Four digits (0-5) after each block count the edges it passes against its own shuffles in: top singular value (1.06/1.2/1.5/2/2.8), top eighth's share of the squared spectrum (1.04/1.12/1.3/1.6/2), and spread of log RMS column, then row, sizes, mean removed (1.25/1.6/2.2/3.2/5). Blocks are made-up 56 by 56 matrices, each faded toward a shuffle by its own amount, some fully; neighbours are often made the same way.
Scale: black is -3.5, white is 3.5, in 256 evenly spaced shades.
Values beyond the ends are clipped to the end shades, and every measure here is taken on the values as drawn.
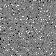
2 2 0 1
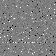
2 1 0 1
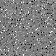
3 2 0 1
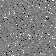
0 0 0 0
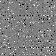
3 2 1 1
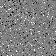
0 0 0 0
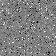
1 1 0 0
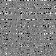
2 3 2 3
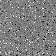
0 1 0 0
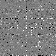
2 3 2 2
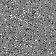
0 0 0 0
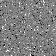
0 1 0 0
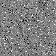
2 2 0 1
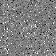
2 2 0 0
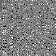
3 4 2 2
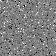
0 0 0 0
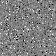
2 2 0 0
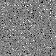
2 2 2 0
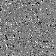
2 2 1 1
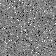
1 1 0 0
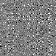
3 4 2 2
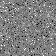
1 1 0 0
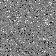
0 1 0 0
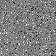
2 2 0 0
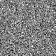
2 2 0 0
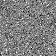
1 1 0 0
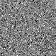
2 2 0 0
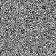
3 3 1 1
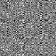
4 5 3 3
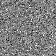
1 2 0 0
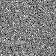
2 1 0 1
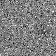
1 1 0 0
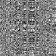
4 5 3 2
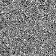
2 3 1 1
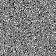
0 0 0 0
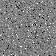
0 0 0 0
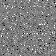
2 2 0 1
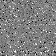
2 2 0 1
